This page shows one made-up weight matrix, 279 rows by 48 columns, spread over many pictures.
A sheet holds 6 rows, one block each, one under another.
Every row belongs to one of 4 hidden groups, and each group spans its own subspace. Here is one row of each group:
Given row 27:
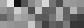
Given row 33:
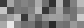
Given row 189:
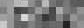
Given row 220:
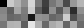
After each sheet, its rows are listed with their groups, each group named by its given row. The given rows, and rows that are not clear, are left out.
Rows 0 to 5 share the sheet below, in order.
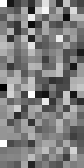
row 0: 220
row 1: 27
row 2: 33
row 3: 220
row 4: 27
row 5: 220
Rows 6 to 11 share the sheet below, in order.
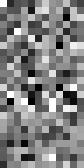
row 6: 220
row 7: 27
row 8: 189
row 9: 33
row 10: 189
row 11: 189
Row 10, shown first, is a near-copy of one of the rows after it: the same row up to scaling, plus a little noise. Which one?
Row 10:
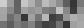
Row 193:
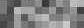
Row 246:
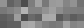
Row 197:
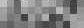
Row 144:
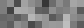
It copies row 197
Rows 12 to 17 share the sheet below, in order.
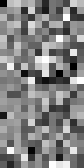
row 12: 220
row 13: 33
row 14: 189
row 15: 33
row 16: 220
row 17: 33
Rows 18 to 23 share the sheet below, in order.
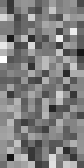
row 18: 27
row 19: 27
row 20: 220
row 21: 33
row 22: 189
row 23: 33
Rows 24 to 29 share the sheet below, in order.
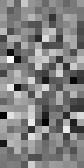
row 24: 189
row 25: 33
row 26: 27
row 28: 220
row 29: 220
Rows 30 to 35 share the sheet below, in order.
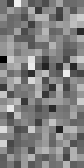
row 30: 27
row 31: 189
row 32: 220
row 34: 27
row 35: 220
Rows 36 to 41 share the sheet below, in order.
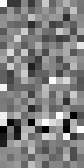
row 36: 220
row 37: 33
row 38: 33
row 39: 220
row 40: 220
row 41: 220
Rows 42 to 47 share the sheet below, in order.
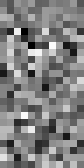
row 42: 27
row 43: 189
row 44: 27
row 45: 189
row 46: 189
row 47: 27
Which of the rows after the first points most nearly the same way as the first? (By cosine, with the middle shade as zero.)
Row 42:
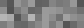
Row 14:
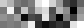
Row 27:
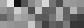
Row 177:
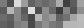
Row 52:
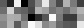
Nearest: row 52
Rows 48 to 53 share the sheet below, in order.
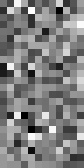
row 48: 27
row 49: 189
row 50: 27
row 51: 27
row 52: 189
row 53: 27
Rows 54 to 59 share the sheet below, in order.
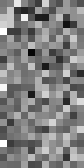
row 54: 189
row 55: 220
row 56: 220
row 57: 220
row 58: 220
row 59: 220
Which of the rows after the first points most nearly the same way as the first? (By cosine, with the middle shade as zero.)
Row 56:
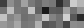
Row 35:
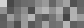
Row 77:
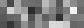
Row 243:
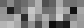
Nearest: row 243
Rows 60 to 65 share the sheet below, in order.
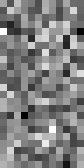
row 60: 33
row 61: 220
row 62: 220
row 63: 220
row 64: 189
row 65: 189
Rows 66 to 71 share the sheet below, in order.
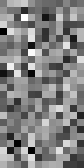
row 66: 189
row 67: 220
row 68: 27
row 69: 33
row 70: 33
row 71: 27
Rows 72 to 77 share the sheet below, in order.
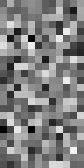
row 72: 33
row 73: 27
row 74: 189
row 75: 189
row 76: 27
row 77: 33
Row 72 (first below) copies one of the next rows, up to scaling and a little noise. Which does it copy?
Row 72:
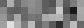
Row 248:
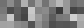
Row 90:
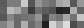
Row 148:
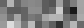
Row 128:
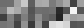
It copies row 148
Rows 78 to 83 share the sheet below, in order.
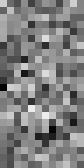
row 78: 220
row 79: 220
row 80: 189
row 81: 220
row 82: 189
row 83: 189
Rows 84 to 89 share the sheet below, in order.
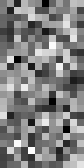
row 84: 189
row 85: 189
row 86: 27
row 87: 189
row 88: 220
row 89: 27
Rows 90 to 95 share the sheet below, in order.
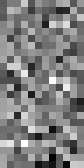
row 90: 33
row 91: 27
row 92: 33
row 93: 27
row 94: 189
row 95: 189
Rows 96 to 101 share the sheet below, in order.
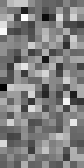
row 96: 189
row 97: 220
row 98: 189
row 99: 220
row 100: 33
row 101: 220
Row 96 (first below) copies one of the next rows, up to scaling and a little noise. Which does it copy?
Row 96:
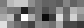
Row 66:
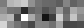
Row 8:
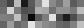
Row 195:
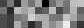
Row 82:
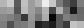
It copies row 66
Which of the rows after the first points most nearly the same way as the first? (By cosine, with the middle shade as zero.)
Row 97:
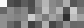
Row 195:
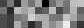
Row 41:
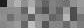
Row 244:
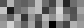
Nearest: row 195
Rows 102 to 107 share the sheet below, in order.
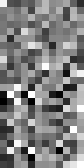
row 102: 220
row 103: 189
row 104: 220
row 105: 27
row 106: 27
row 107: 27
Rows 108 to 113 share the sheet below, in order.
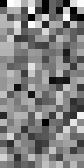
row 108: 220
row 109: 189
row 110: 33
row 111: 27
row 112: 33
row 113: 27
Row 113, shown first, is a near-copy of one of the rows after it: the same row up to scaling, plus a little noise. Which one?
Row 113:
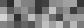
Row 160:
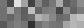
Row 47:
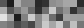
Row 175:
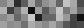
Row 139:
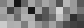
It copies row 47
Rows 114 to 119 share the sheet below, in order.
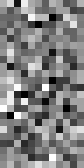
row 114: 189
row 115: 33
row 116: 33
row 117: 189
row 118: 27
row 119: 189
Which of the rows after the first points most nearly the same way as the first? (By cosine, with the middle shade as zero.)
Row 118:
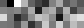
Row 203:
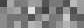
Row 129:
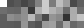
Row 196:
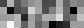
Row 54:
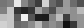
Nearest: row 203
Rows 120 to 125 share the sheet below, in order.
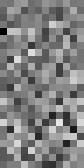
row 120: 33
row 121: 220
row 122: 27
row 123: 27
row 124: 33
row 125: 27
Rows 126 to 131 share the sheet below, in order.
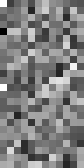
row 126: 220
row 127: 220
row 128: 33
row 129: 220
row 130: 27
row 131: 189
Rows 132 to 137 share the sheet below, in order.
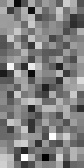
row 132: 27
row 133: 27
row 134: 27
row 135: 189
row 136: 33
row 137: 189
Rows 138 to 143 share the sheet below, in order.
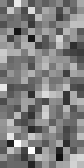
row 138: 27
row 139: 27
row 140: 220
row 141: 220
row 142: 189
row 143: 27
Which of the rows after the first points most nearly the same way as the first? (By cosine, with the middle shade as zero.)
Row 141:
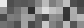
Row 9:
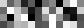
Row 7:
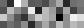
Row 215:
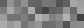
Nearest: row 9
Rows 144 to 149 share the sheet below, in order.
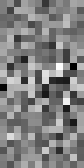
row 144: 189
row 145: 189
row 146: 33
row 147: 220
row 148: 33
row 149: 33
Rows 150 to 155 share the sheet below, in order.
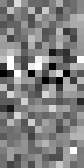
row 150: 27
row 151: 33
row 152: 27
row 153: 33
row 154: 27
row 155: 33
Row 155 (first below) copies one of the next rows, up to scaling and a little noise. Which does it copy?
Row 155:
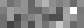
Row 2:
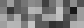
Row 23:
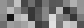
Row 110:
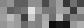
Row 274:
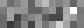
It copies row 274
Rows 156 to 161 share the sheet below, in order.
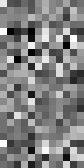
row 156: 220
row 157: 220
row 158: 27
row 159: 27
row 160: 27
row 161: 220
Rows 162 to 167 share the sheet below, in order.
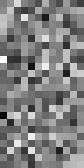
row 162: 189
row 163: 220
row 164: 220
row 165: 33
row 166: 220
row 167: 27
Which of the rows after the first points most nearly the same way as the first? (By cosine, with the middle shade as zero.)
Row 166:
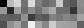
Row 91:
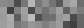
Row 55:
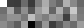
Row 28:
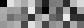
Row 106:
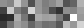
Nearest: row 28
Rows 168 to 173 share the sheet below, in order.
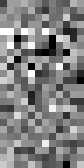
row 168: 220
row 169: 189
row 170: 27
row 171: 33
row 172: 27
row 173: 189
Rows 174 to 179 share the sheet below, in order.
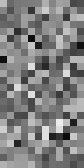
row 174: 220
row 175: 27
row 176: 220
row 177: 27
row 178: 33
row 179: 27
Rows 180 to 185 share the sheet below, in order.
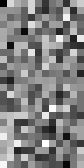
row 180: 220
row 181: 33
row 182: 33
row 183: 33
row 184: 189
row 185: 189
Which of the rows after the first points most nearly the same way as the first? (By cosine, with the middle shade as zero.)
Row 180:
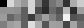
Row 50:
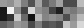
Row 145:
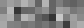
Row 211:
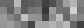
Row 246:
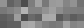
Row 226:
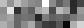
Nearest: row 50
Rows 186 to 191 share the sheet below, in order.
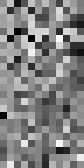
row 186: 27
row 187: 27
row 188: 27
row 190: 220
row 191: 33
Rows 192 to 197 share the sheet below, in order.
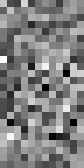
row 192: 220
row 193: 189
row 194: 220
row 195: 189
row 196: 33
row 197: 189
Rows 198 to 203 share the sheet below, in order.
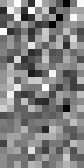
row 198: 27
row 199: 220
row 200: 189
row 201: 189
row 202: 189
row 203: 220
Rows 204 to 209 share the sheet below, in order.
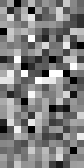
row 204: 27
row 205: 220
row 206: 189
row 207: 33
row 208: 27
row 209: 33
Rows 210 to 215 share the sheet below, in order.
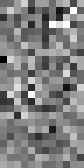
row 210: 33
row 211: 189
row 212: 220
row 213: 27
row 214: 189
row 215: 220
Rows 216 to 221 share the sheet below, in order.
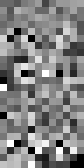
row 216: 189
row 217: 27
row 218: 189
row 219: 220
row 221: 27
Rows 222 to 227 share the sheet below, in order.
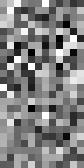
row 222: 189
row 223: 33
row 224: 27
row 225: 220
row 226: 189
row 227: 33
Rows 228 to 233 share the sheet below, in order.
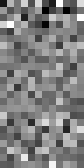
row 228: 33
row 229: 27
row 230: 33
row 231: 27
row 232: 220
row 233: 33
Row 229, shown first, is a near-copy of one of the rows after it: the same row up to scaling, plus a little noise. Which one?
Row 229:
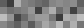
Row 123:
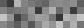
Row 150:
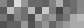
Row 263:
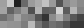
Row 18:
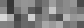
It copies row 123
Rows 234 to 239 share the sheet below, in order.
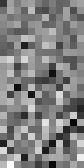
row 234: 220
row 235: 189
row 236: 189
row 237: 27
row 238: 33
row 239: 33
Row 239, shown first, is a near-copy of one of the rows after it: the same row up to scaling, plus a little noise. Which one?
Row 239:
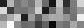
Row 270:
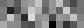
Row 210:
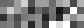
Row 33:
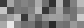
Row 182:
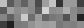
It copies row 33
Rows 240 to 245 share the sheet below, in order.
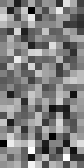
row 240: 27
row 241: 189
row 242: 27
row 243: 33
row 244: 33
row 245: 220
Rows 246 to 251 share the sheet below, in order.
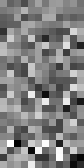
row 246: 189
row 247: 220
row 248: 33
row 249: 220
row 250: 33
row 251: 27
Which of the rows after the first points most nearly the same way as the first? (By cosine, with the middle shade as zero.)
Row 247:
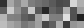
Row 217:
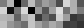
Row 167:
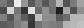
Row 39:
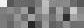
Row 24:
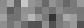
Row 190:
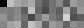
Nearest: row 190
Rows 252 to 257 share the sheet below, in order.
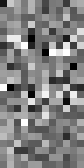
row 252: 220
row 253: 33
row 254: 33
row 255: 220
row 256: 189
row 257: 189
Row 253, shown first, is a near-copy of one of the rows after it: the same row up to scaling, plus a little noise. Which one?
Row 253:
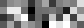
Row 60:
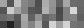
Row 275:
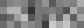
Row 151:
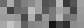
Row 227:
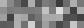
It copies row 275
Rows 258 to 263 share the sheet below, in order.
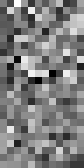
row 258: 27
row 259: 189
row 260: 189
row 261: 189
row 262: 33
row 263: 27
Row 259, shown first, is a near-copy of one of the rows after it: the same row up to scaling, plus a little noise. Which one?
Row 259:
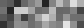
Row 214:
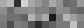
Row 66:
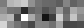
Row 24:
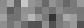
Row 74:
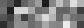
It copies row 74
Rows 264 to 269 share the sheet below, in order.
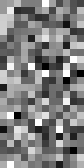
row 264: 189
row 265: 220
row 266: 220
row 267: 220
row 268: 27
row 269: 33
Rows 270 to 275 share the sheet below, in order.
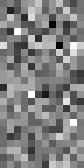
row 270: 33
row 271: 27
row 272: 27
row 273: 220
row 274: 33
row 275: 33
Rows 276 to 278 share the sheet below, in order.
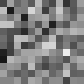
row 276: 33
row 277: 189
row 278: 220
